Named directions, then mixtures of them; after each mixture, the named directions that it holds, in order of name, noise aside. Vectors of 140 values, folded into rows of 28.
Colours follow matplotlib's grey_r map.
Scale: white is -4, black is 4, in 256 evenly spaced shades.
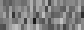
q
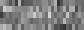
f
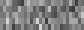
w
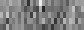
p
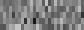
q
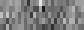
p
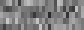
f, w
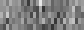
p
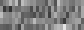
f, q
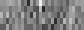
p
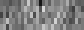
p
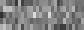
f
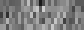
p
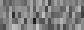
q
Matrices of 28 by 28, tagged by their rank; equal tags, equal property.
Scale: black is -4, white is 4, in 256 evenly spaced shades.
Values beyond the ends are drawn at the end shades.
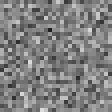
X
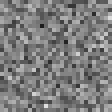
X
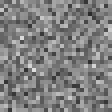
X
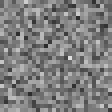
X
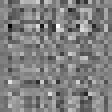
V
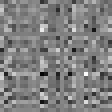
V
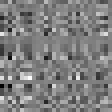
V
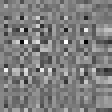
V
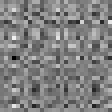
V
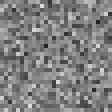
X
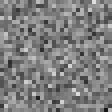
X
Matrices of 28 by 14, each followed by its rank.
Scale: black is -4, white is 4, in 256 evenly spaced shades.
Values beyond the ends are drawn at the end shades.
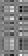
one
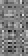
three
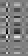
one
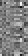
three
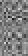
three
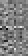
three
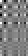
one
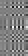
one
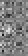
three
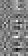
three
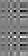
one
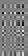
one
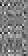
three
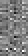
three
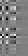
one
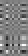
one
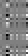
one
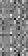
three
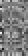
three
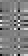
one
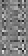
three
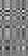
one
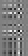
one
